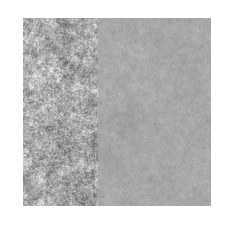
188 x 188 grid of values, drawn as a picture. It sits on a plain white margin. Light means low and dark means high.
Histogram: heavy tails on both sides. Slope: none. Grain: blotchy. Seam: vertical, 40% of the way across, the right part calmer. Odd rows or columns: none.
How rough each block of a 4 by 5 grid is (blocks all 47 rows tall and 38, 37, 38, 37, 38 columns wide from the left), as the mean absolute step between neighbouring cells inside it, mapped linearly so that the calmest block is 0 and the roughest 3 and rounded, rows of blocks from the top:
33000 | 33000 | 33000 | 33000
